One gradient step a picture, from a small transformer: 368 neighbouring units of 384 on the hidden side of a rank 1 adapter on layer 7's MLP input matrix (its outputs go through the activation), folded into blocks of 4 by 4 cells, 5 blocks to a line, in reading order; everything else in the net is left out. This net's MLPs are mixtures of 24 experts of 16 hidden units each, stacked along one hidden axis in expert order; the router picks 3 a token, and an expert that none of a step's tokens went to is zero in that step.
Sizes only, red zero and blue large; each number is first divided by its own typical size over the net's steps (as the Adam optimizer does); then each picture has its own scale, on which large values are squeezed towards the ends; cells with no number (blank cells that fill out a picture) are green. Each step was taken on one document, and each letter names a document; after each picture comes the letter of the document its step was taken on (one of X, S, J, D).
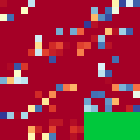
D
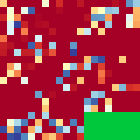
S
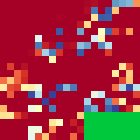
D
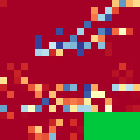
D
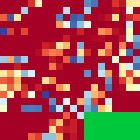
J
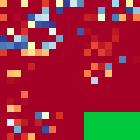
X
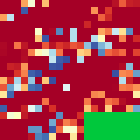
D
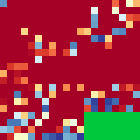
S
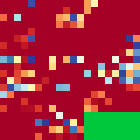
J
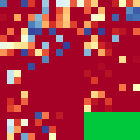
X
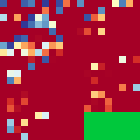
X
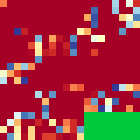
S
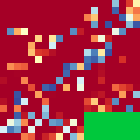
S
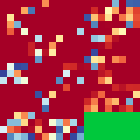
S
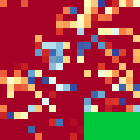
D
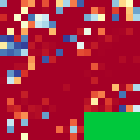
X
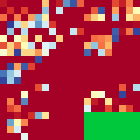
X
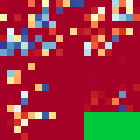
X
